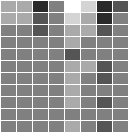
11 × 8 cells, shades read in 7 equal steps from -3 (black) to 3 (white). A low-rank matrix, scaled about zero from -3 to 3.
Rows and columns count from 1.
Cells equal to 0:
59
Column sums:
2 2 -4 0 11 5 -9 -1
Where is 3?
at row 1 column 5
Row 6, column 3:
0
